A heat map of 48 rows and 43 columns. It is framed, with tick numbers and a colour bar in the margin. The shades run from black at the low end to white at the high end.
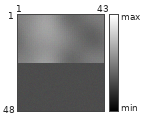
The table splits into 2 rows of 1 panel. Panel 1,1: middling, smooth. Panel 2,1: low, flat.
